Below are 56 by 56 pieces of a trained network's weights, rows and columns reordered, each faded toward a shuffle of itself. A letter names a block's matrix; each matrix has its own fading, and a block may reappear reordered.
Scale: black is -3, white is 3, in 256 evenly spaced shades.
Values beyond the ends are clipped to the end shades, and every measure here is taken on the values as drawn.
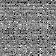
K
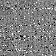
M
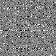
M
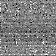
K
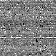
K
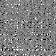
M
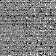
K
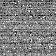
K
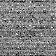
K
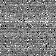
K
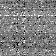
K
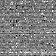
K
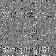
M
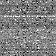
K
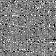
M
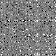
M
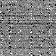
K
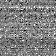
K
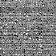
K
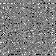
M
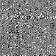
M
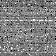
K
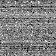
K
